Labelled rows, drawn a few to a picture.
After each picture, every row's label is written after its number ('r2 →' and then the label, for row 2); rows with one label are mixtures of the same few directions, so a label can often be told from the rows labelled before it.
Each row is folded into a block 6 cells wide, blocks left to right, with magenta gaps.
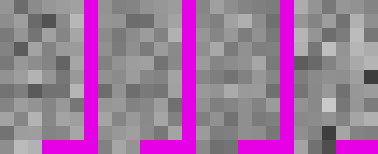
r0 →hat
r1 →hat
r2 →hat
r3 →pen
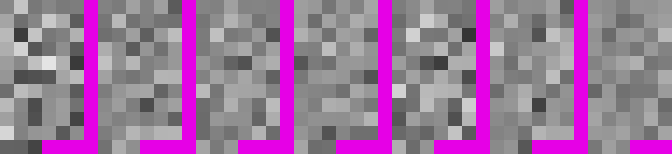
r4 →hat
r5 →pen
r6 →hat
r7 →pen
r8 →hat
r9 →pen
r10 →hat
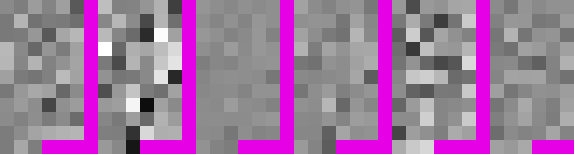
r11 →pen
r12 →pen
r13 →pen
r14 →pen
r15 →hat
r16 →hat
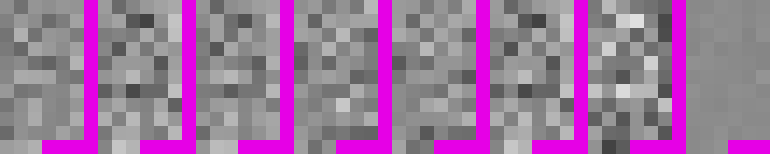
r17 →hat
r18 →hat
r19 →hat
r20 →pen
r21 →pen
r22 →hat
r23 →hat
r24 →pen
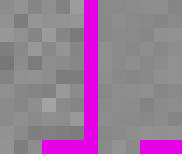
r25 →pen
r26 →pen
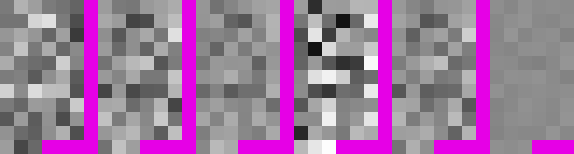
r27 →hat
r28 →hat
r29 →hat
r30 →hat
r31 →hat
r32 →hat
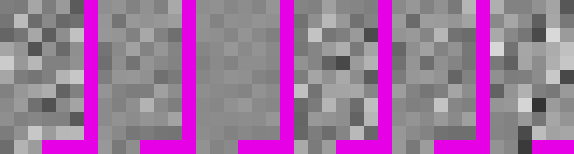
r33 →pen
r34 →pen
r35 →pen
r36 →hat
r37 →pen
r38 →pen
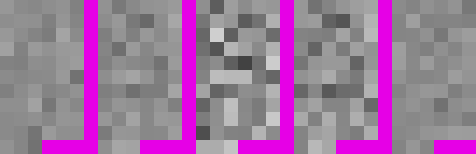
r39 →pen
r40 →hat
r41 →hat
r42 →hat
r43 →pen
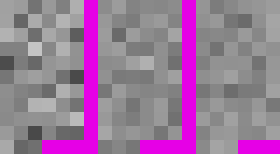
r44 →pen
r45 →hat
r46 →hat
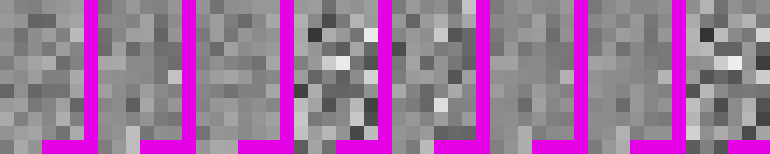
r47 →hat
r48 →pen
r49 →hat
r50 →hat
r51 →pen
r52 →pen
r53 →pen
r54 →hat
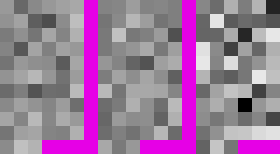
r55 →hat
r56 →hat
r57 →pen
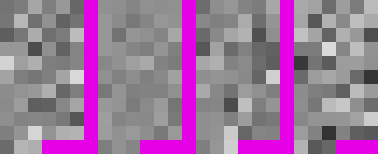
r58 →pen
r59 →hat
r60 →pen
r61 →pen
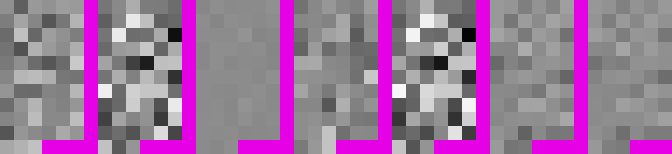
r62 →hat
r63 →hat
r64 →pen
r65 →pen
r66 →hat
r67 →pen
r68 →pen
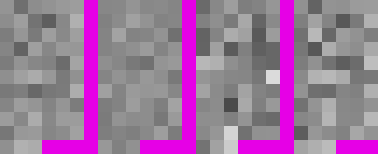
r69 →hat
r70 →hat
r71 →pen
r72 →hat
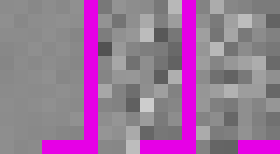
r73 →pen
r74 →pen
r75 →hat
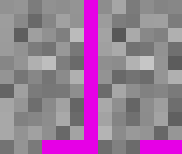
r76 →hat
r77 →hat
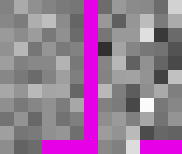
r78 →hat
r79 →pen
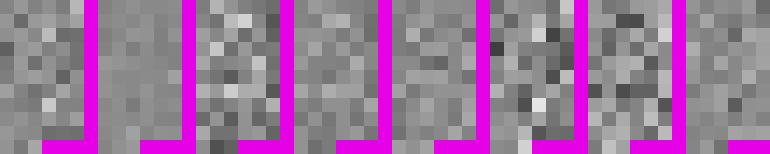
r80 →pen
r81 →pen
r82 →hat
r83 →hat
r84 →hat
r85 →pen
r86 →hat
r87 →pen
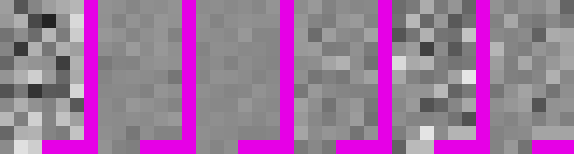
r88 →hat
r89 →pen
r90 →pen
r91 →hat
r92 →pen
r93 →pen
